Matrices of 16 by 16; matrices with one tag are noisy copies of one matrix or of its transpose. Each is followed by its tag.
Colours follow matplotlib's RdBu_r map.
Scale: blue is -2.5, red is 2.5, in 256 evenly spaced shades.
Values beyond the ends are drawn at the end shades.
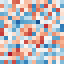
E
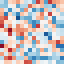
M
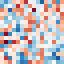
M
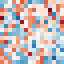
M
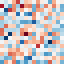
E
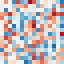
E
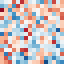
M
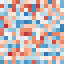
E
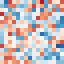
M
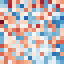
M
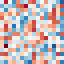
E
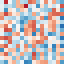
E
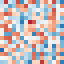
E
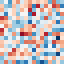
E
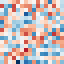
E
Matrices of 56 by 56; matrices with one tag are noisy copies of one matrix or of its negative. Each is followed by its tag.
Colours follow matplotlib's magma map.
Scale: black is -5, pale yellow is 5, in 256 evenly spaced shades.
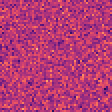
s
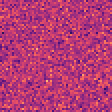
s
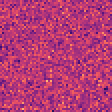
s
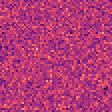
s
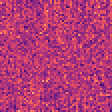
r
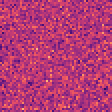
s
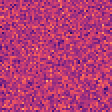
s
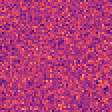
s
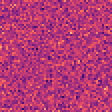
s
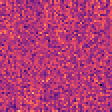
r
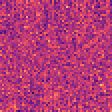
r
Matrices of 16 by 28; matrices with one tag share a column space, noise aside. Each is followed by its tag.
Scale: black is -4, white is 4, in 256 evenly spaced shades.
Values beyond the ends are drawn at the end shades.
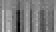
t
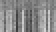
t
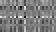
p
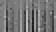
t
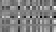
p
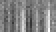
t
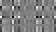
p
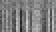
t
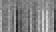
t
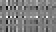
p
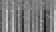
t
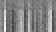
t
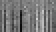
t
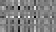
p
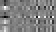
p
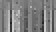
t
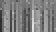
t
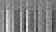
t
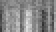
t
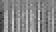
t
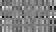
p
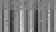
t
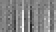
t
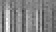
t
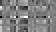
p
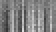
t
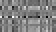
p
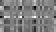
p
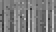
t
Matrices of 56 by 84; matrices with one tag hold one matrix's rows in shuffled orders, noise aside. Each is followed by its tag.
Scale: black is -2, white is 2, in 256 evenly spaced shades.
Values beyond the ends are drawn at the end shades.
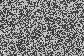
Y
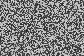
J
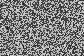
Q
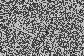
Q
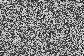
Y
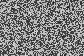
Y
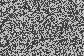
Q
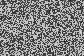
Y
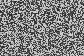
Y
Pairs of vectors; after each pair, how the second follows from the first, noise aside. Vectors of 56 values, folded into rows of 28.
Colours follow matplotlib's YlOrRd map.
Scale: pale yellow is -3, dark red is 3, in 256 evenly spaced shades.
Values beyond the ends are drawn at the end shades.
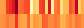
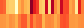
negated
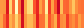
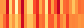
copied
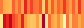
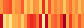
negated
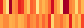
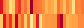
shuffled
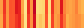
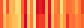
negated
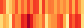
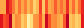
negated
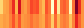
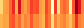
copied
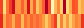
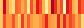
negated
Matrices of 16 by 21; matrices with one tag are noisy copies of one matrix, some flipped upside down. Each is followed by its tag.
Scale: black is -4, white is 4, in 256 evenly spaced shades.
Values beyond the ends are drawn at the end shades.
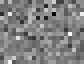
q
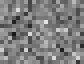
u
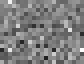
q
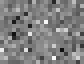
u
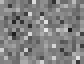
u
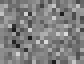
u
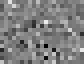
q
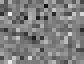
q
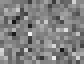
u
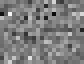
q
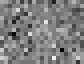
u
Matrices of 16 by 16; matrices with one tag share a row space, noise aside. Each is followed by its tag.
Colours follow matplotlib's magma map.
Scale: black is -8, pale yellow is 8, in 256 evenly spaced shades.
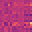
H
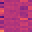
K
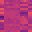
K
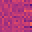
H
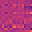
H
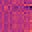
H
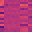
K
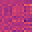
H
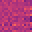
H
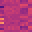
K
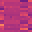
K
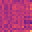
H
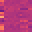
K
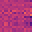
H
